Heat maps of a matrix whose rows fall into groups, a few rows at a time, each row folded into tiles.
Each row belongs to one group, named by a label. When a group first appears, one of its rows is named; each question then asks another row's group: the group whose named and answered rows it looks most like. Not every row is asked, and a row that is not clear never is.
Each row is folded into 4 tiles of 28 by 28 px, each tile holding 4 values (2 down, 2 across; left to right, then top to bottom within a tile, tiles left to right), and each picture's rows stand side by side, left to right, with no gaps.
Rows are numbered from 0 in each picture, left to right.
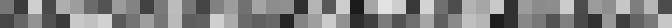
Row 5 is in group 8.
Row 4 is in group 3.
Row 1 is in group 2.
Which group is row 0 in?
8
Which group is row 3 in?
8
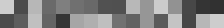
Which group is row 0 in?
8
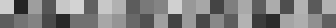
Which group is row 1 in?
8
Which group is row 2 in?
3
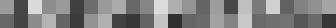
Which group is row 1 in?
8
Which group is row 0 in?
8
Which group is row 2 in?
3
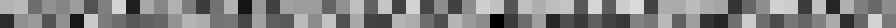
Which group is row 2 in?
8
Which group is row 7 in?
8
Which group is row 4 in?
3
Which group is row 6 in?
3
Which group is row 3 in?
3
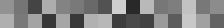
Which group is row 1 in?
8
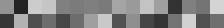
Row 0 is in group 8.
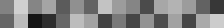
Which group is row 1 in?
2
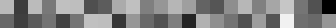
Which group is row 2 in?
2
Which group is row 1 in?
2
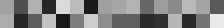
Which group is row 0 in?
8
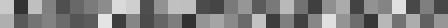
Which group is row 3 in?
8
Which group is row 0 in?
8
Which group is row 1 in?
2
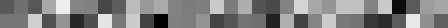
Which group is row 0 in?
2
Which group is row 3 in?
3
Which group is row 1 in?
3
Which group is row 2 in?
2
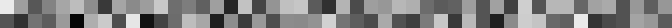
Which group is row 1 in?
3
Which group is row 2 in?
2
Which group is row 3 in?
8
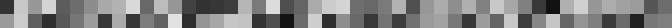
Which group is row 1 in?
2
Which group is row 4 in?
2
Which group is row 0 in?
3
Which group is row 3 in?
8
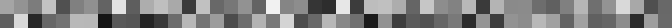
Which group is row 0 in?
3
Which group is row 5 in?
2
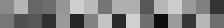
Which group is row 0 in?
2
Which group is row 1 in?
2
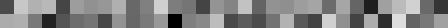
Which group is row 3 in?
2
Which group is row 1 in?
8
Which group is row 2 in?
2
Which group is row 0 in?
3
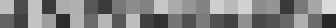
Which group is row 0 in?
8
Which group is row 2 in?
3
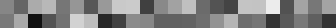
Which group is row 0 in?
3
